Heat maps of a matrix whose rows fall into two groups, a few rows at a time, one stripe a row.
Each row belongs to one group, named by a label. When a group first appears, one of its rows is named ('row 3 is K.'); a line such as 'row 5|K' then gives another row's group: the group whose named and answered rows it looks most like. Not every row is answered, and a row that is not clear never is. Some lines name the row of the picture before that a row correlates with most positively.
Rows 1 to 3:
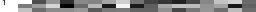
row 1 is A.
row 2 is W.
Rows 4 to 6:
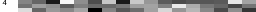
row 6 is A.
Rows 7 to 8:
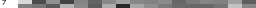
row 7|A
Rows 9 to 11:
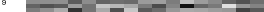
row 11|W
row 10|A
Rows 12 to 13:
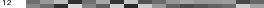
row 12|W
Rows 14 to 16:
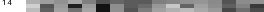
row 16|A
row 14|A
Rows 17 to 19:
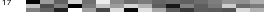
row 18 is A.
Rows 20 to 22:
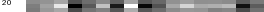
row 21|W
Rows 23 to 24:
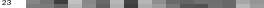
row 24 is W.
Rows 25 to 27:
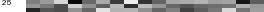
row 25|W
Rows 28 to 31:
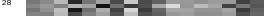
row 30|W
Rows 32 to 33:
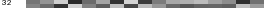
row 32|W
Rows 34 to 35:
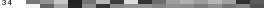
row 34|W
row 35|A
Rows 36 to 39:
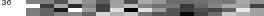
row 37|A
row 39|A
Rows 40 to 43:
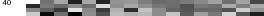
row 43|A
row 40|A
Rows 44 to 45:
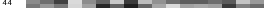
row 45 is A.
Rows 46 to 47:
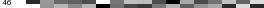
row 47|A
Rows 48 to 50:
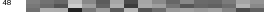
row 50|W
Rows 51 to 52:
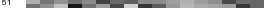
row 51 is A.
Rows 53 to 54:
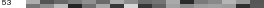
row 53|A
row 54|W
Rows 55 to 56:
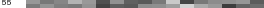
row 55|A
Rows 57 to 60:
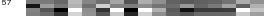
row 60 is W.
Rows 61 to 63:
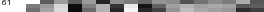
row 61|A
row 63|W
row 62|W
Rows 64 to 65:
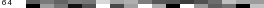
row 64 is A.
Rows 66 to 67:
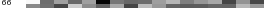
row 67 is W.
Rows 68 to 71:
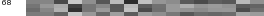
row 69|W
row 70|W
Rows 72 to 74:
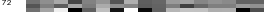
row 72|W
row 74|W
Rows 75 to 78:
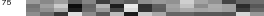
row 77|W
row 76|W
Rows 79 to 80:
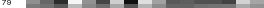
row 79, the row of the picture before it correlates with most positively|78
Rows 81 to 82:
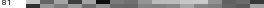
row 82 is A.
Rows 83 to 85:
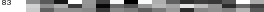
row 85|A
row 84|A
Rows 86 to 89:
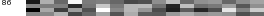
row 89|W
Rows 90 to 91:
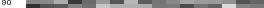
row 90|W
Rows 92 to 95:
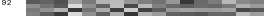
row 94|W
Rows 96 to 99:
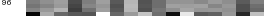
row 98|W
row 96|W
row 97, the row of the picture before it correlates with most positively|94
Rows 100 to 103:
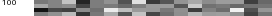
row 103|W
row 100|W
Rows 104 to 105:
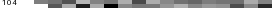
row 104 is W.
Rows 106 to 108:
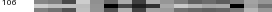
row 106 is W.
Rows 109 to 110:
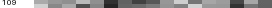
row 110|A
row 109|A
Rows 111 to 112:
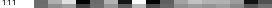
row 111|W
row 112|W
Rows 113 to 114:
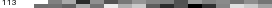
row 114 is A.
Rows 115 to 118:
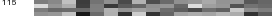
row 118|W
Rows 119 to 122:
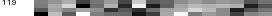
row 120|W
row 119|W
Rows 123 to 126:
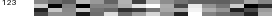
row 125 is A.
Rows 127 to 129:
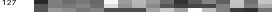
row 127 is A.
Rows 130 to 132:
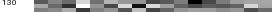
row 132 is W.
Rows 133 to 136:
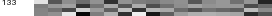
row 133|A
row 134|W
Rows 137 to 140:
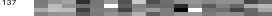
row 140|W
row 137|W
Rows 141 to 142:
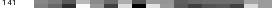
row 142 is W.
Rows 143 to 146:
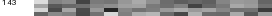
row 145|A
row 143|A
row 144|A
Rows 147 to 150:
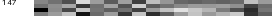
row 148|W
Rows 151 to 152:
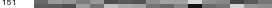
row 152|A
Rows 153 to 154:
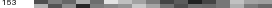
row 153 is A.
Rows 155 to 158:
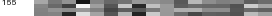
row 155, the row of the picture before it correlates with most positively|154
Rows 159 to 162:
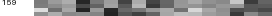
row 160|W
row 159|W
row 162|A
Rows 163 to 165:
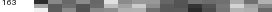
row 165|A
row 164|A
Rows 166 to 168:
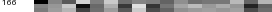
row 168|W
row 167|W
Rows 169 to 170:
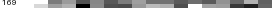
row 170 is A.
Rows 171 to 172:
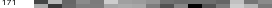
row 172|A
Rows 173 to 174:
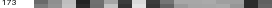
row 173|W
